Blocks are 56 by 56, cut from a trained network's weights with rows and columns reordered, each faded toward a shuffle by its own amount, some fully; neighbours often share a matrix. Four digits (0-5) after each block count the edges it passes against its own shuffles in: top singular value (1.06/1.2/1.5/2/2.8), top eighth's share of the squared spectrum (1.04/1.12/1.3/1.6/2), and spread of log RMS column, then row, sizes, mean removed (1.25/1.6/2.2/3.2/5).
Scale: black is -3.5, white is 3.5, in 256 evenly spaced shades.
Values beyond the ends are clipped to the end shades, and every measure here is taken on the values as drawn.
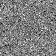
0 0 0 0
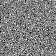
0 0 0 0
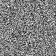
0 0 0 0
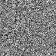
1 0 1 0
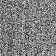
2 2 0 0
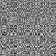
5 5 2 3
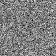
2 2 0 0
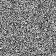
0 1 0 0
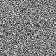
3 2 0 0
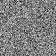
0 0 0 0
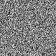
1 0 0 0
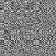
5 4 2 3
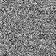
3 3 0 1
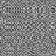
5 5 2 3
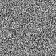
3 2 0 0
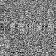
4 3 0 2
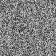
2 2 0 0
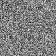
3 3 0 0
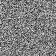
0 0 0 0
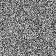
0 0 0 0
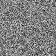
1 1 0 0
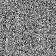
2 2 1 0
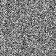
1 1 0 0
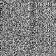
3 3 1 1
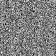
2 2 0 0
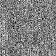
2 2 1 1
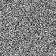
2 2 0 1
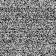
2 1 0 0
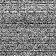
4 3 0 2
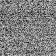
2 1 0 0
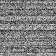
4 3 0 2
